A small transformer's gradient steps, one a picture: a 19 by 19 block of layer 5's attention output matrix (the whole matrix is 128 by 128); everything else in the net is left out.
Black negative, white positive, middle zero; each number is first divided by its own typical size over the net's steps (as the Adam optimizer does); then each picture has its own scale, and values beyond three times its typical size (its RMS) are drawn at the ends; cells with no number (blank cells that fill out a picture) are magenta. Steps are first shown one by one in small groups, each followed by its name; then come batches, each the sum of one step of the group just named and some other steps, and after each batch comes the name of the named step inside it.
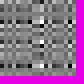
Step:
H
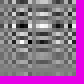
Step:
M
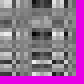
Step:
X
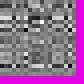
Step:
H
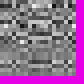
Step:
M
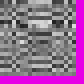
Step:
M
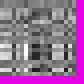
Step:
X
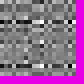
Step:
H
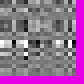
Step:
M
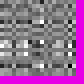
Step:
H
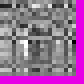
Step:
M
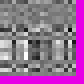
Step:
M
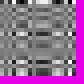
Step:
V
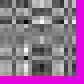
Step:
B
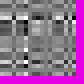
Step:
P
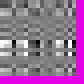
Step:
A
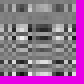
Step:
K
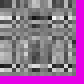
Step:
A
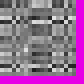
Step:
B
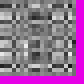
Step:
A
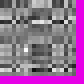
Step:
B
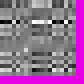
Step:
B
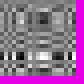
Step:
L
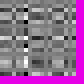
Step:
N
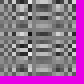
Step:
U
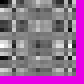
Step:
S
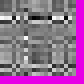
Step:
N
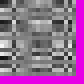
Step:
S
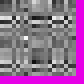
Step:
N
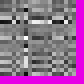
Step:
N
